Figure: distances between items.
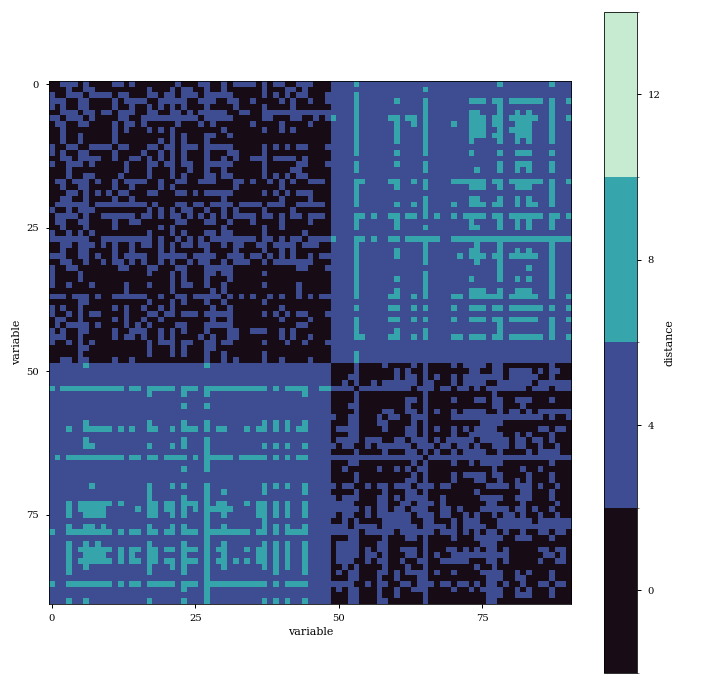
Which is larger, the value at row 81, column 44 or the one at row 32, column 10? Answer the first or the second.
the first
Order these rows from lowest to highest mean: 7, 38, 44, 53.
38, 7, 44, 53
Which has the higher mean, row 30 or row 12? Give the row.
30
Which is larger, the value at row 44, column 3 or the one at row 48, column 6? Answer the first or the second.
the second
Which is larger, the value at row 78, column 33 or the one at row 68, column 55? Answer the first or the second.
the first
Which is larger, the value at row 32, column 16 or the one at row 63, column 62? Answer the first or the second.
the second
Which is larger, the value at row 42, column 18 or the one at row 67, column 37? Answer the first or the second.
the second
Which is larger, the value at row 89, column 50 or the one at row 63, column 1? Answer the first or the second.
the second
